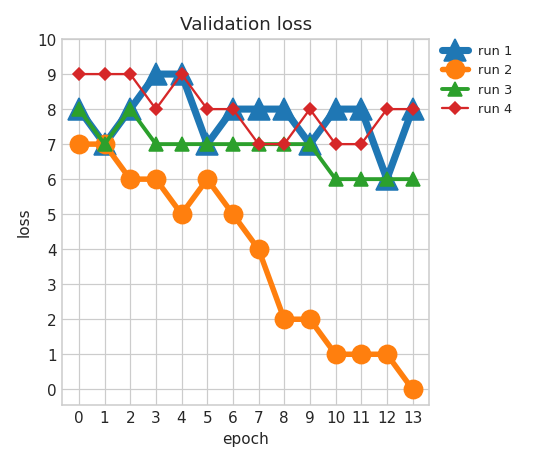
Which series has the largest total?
run 4
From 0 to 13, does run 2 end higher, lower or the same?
lower
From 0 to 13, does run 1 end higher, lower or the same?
the same
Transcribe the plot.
Title: Validation loss
x-axis: epoch, ticks 0 1 2 3 4 5 6 7 8 9 10 11 12 13
y-axis: loss, ticks 0 1 2 3 4 5 6 7 8 9 10
Legend: run 1, run 2, run 3, run 4
Values:
run 1: 8 7 8 9 9 7 8 8 8 7 8 8 6 8
run 2: 7 7 6 6 5 6 5 4 2 2 1 1 1 0
run 3: 8 7 8 7 7 7 7 7 7 7 6 6 6 6
run 4: 9 9 9 8 9 8 8 7 7 8 7 7 8 8
